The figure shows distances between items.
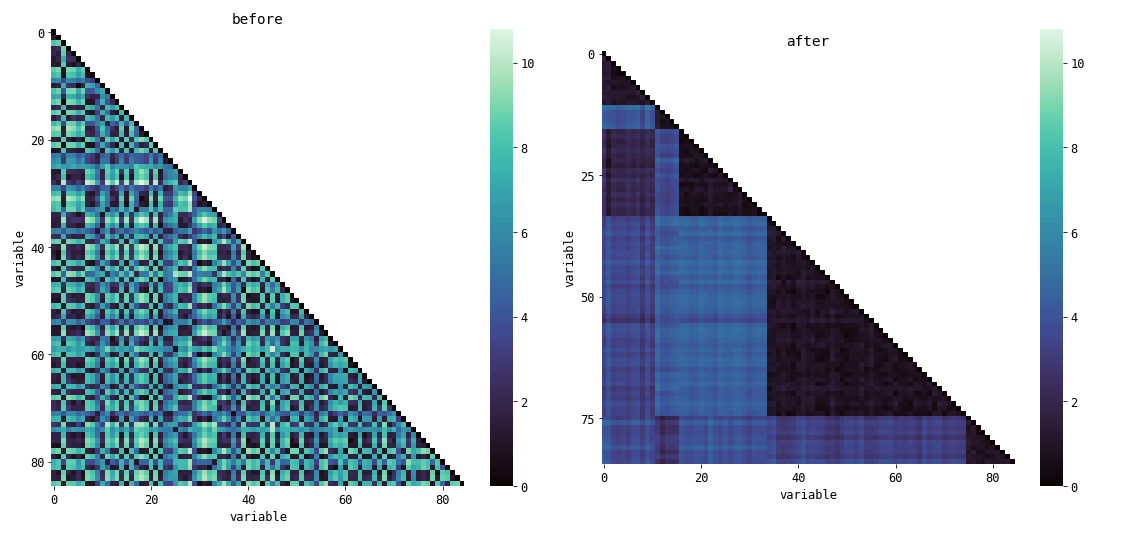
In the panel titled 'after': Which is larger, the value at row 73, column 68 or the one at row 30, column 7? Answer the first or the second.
the second
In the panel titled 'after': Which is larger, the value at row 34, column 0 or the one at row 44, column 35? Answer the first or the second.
the first
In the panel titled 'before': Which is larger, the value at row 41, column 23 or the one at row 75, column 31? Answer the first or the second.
the second
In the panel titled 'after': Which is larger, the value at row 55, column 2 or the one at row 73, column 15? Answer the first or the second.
the second
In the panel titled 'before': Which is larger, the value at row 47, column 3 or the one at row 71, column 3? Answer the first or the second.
the first
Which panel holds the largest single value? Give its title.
before
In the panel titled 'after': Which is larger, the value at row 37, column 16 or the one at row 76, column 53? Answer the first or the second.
the first
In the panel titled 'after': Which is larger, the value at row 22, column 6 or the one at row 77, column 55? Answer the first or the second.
the second
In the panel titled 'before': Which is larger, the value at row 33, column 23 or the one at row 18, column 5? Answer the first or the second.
the second
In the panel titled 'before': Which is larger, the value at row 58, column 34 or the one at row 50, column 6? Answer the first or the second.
the first
